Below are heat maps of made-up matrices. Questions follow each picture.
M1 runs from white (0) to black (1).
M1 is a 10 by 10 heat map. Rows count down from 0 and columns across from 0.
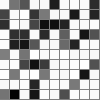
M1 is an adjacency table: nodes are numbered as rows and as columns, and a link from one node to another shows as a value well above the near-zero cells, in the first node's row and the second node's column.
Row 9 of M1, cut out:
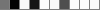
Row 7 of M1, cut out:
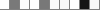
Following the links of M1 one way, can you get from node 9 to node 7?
yes
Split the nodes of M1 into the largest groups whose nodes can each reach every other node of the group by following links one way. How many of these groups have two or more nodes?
1
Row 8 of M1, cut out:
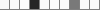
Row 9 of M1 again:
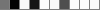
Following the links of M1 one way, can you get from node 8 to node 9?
yes
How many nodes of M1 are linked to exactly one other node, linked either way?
0
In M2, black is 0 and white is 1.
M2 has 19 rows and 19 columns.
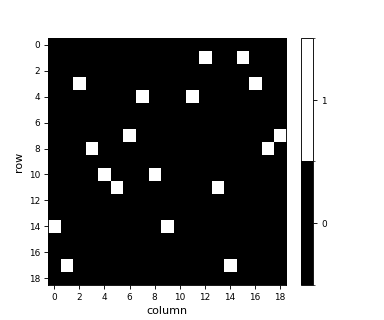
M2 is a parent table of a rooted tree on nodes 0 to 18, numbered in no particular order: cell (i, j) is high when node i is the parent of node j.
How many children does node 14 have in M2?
2
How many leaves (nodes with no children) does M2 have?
10
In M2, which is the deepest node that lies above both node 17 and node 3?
8
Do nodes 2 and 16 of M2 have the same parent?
yes
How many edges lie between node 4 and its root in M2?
1
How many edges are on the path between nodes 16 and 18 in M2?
6
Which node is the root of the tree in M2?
10
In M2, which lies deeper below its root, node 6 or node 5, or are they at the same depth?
the same depth
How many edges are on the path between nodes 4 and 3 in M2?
3
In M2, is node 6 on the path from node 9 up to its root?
no
